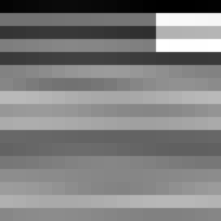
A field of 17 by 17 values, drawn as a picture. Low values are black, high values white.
Odd patch: higher, in the top right. Roughest part: top right. Average level on the scale: 50%.
